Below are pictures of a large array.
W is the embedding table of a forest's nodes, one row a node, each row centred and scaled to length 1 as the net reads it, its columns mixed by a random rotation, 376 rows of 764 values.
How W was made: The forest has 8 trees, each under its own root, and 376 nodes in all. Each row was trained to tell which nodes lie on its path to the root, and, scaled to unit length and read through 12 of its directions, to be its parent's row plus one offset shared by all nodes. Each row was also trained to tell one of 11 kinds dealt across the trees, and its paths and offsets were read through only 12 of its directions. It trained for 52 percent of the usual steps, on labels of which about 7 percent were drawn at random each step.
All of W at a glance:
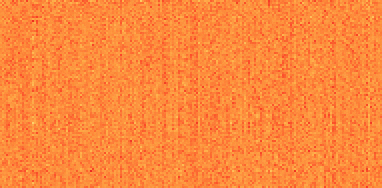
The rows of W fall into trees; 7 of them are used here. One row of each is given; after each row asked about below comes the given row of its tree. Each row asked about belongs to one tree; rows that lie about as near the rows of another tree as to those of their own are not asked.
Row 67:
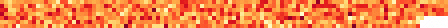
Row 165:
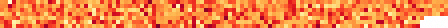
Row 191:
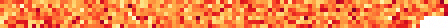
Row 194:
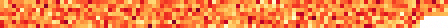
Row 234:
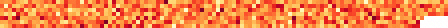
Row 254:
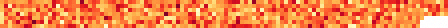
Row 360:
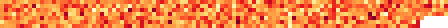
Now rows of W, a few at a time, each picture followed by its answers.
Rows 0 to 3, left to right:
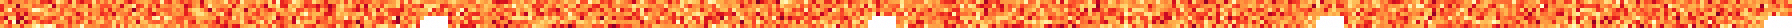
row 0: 67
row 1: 165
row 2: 191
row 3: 191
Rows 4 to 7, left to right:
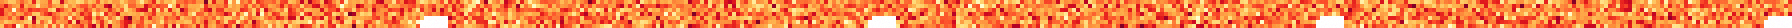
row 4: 165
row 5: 194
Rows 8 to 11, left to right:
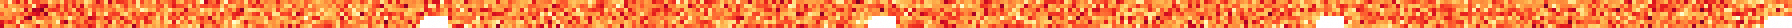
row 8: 194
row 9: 191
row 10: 191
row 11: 191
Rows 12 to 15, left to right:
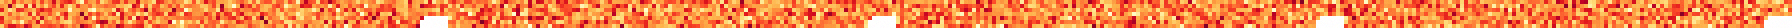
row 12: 165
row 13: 194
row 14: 254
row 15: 254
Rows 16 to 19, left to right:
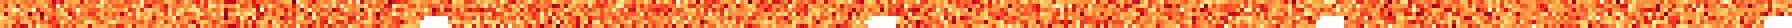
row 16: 165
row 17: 191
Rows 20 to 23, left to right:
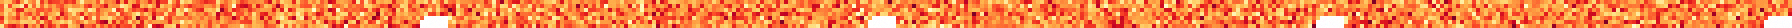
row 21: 165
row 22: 165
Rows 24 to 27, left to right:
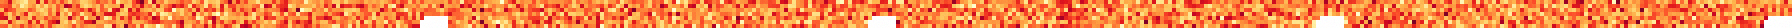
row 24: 67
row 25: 194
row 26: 194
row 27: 67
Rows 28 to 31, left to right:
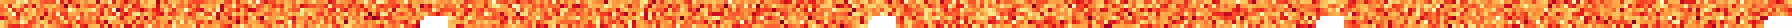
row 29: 191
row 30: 67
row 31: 194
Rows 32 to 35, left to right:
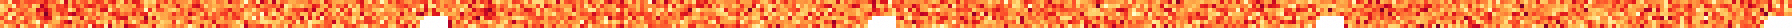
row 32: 234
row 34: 165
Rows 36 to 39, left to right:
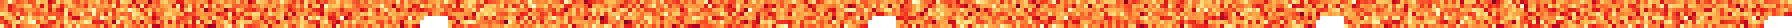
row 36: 191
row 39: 191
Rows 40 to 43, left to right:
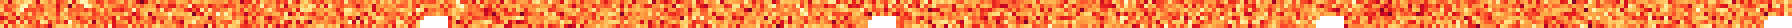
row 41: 165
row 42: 194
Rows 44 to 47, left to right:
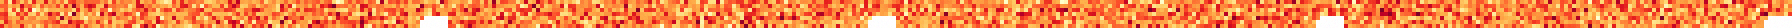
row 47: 165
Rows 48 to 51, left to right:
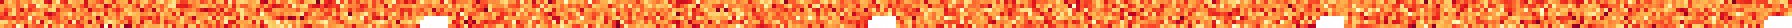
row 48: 234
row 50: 67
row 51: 67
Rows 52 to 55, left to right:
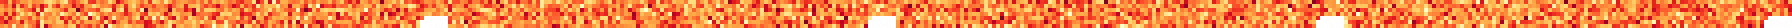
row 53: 165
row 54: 194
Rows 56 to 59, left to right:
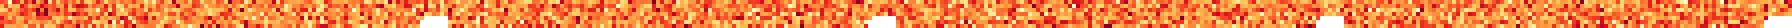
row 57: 165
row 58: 67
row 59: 67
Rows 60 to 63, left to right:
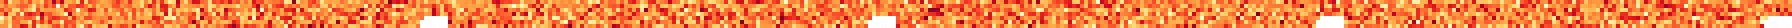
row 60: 165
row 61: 165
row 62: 194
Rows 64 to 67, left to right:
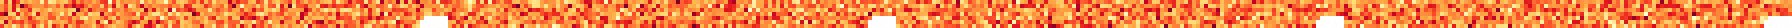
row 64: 254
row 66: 191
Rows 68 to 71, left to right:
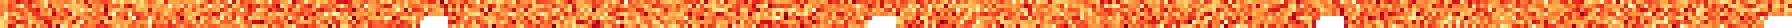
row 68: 191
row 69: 194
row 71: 67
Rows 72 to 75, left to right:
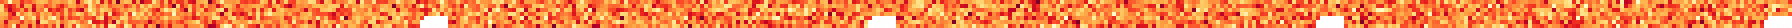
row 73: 194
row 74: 67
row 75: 67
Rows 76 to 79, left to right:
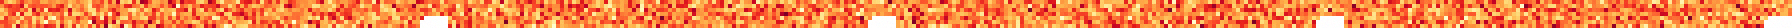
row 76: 194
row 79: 67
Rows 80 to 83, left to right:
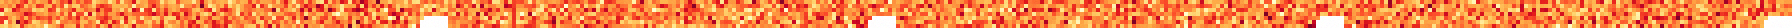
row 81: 194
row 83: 360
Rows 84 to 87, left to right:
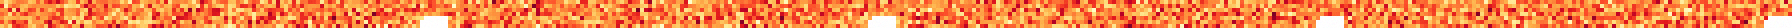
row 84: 191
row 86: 67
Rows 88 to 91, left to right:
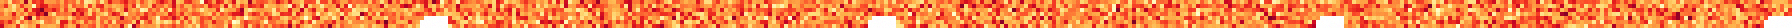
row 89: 191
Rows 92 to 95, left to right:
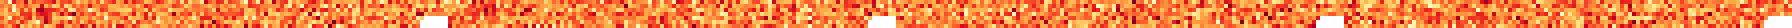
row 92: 165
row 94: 67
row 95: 194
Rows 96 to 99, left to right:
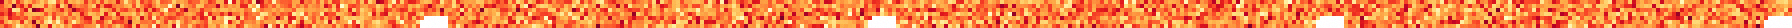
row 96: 194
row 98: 191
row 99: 360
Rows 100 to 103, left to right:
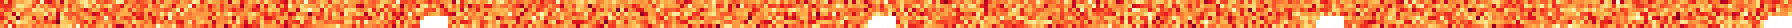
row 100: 165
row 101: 254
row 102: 191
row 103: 194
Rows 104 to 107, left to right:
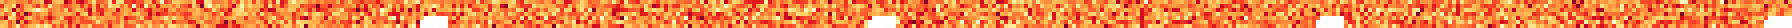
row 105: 194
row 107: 67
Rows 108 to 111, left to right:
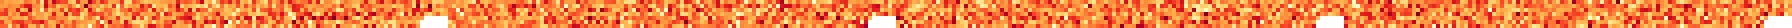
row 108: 360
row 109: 254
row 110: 165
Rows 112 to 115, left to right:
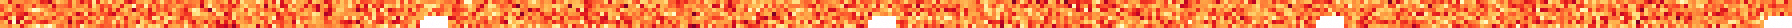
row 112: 67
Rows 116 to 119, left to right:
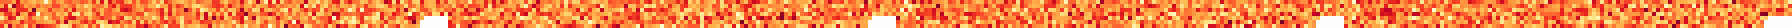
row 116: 194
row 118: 191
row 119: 165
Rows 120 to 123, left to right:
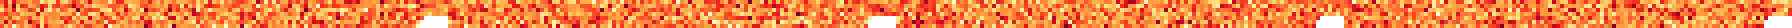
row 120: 194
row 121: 254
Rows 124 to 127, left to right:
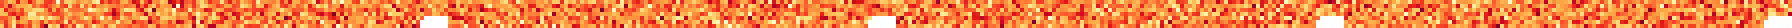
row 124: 67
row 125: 254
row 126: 194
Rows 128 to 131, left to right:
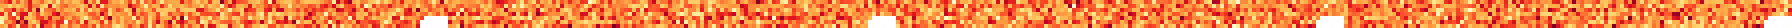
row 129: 165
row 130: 67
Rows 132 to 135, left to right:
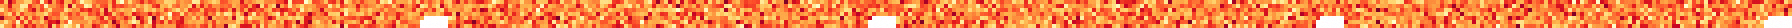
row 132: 191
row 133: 194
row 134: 67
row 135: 194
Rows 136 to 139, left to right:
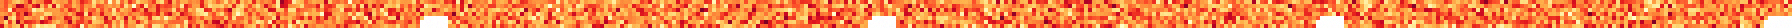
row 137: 254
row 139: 194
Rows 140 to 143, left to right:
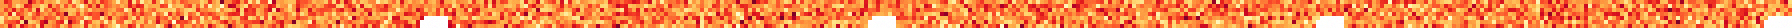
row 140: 67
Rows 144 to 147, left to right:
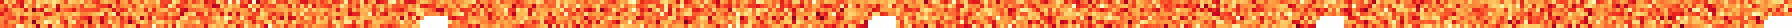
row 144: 194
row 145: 254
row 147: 254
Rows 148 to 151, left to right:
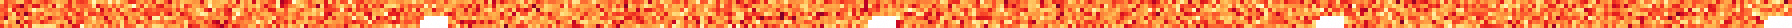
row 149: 360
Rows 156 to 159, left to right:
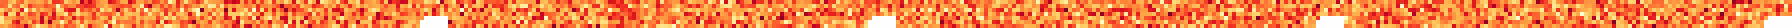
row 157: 194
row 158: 165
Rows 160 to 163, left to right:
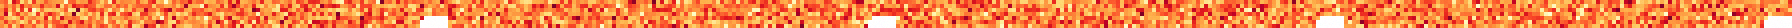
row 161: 165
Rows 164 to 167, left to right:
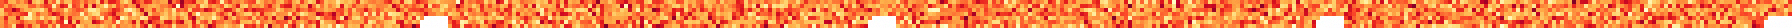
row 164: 67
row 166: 67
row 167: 254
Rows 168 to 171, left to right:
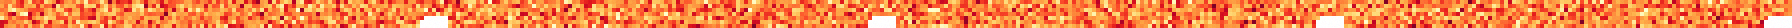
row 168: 194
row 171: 67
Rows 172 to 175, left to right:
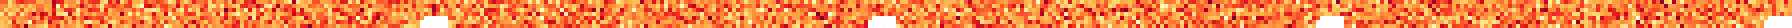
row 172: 191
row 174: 191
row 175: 234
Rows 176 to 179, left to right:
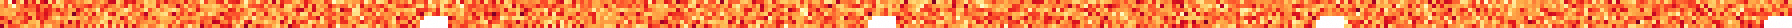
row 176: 67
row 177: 67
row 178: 194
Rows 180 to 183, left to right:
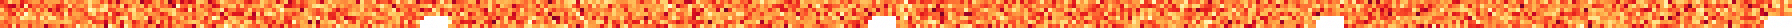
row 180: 194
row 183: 360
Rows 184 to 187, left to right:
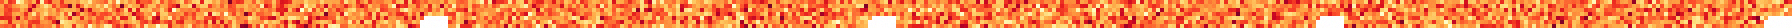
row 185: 234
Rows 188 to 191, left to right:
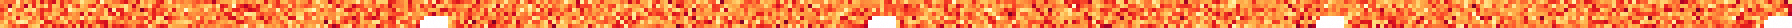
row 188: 165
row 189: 67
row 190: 67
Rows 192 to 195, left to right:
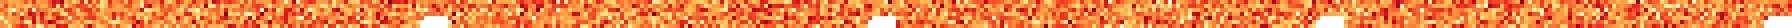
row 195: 165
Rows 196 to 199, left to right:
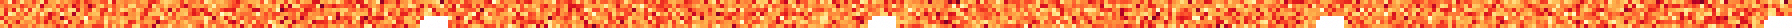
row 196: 234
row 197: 194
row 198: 165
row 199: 234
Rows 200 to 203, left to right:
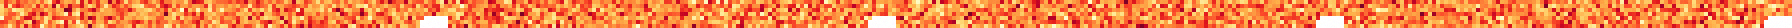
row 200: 194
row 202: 67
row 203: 165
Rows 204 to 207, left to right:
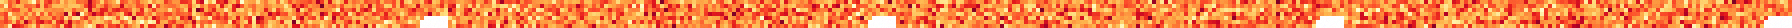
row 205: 165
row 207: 67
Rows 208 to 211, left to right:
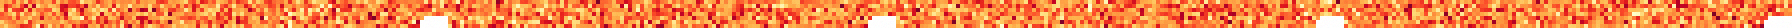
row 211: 254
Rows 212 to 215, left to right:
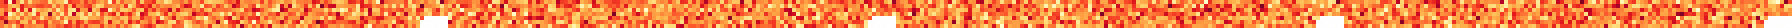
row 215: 67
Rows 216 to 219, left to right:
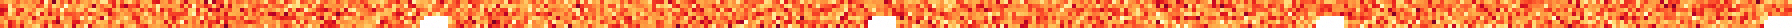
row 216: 165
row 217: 165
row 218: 254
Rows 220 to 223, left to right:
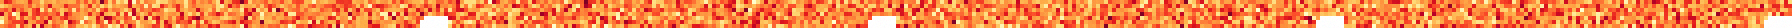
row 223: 191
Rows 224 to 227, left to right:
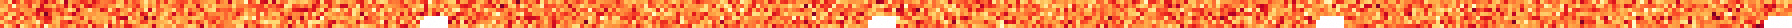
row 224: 234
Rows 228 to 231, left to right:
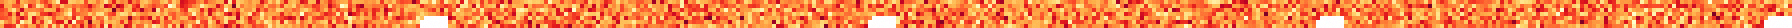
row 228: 67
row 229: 165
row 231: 254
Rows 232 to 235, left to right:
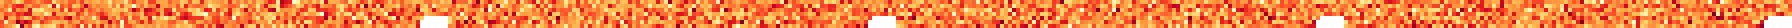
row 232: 360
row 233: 67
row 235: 67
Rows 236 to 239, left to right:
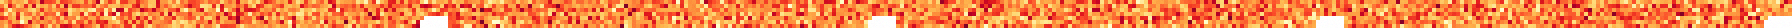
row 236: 67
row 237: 194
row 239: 67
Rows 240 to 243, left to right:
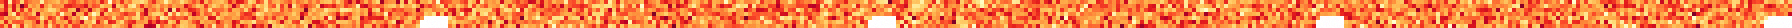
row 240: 254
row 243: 254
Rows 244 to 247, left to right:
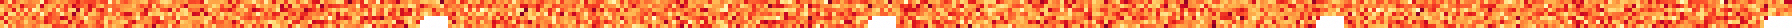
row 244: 234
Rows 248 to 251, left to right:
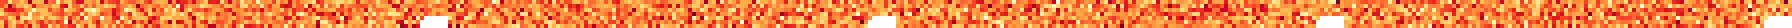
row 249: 194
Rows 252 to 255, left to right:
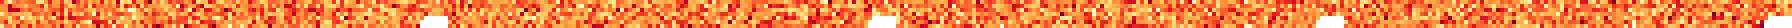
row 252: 191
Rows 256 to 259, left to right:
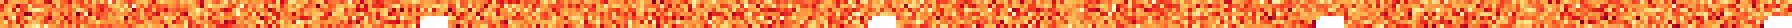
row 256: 165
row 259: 165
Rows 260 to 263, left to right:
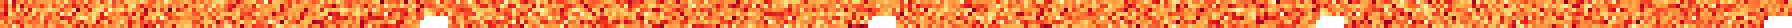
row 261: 67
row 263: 67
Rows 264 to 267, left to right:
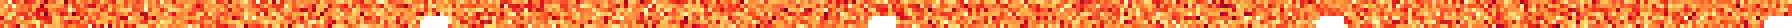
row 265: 254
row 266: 254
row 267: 191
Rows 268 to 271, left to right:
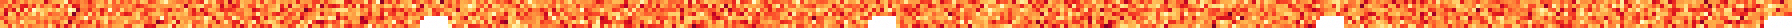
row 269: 191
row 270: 360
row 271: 165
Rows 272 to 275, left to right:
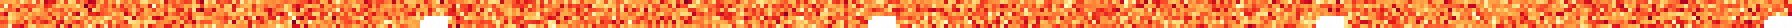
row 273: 254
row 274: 191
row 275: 191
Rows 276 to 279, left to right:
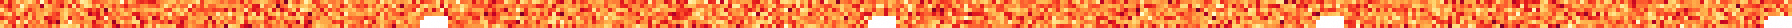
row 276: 191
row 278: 165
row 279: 194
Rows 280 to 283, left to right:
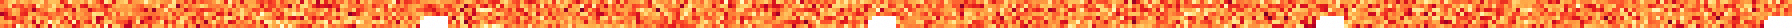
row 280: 254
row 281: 67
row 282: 254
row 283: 165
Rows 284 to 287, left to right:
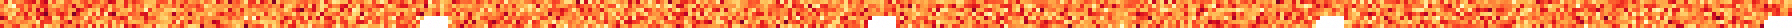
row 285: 67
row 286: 194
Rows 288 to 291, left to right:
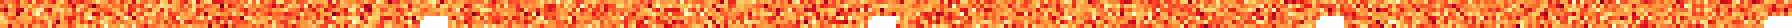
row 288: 67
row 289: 165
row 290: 165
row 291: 194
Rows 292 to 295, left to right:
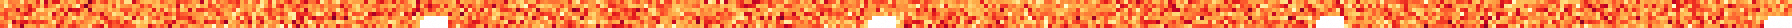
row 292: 360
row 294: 191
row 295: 191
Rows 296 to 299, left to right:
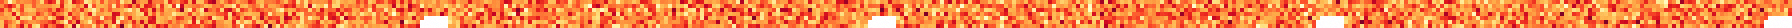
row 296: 165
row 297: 191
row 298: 165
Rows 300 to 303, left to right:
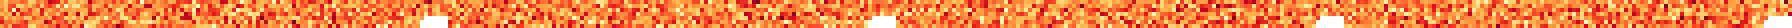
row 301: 194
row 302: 234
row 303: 191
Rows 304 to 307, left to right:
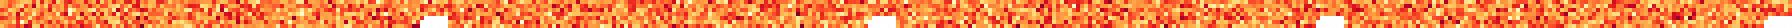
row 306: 165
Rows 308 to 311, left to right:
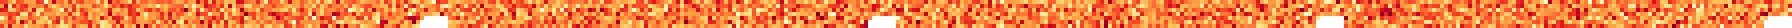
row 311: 165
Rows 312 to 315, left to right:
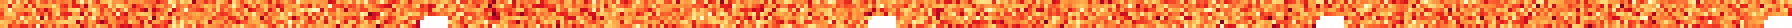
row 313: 234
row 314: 165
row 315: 191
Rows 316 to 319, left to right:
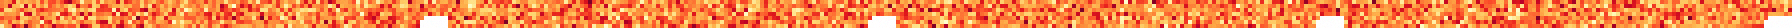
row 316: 165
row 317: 67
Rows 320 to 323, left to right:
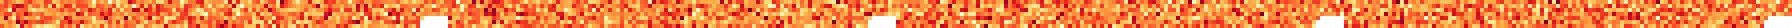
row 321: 165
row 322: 194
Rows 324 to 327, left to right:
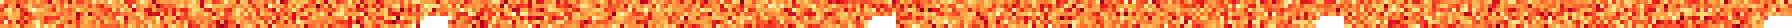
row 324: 165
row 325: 194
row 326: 194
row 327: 191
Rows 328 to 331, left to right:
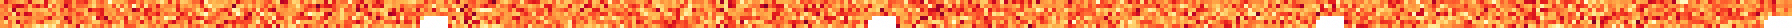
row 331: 67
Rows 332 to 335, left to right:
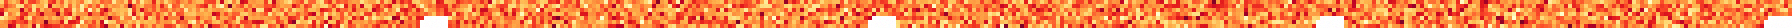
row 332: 165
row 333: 194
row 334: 234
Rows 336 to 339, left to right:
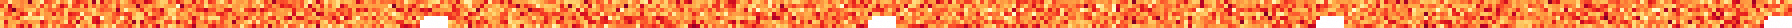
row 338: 67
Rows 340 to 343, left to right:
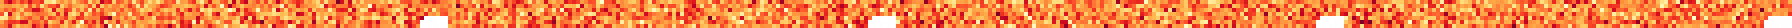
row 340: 194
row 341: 194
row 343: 360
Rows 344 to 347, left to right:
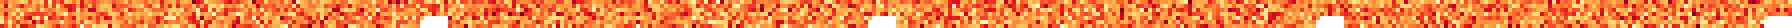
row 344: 254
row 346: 191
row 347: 165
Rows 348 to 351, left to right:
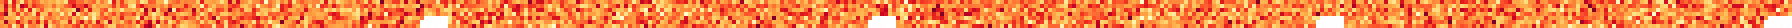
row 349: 254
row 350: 191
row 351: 194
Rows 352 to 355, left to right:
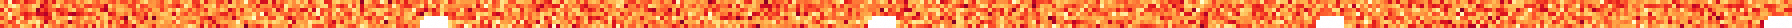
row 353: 234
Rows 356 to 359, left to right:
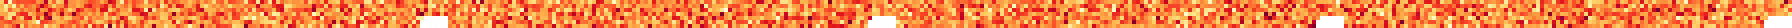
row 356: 234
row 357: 165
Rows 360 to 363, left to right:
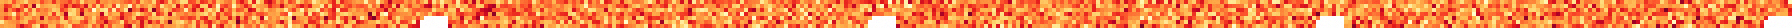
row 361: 194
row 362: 67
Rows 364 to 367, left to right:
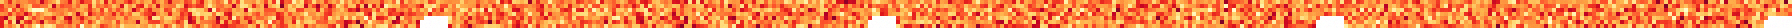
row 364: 67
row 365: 67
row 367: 191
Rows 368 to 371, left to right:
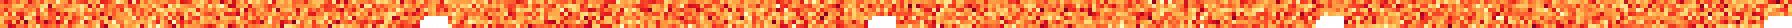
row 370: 194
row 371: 194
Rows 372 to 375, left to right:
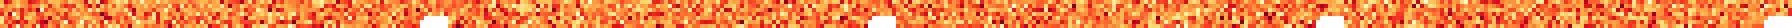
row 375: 191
